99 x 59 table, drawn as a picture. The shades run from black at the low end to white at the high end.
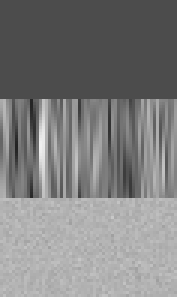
The table splits into 3 rows of 1 panel. Panel 1,1: low, flat. Panel 2,1: middling, streaked downward, strong in contrast. Panel 3,1: high, fine-grained, faint in contrast.
